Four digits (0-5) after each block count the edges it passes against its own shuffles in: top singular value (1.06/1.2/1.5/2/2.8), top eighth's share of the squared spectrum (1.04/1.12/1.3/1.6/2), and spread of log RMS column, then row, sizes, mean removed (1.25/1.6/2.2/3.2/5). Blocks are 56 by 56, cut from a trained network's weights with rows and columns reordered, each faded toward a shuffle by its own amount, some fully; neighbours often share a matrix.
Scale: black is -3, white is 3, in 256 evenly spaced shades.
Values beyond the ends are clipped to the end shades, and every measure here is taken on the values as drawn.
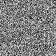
0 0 0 0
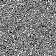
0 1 0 0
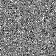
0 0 0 0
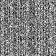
3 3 0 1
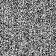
2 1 0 0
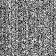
3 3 0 0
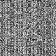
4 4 1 2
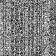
4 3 0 2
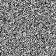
0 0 0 0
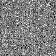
1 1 0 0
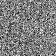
0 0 0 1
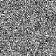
3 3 1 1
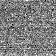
2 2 0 0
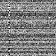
4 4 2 2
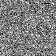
2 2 0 1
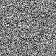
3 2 0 1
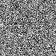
0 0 0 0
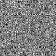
3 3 0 2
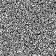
1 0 0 0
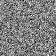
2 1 0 0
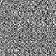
4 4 2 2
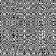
4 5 2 4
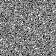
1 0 0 0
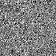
2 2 0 1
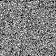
2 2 0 0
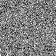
2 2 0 0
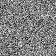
0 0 0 0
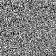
3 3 1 0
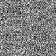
3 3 1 1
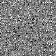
2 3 1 1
